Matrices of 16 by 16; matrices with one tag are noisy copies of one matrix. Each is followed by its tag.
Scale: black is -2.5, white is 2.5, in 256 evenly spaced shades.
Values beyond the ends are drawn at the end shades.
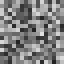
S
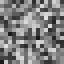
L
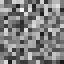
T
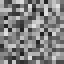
T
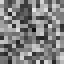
S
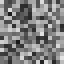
S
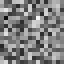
T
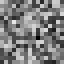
L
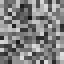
S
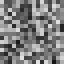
S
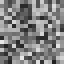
S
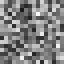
S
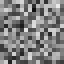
T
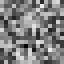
L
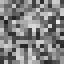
L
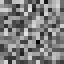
T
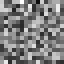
T
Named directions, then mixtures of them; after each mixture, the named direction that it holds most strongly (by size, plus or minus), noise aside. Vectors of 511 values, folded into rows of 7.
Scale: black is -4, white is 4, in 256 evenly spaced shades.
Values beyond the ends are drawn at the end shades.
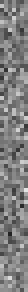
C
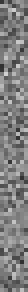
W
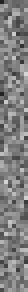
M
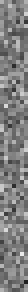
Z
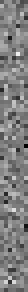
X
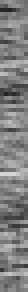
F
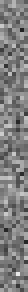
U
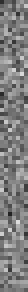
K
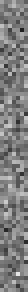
U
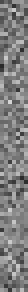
W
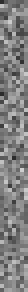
M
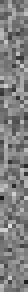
Z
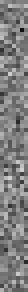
U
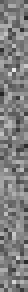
U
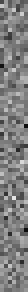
C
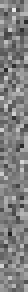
C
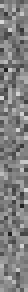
C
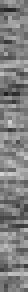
F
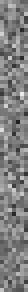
Z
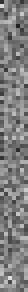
C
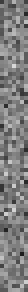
Z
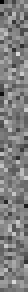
K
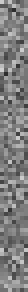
W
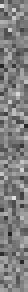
C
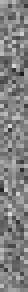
K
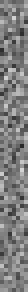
C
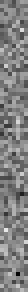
U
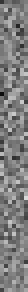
M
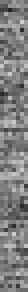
F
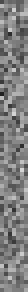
C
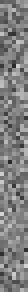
W
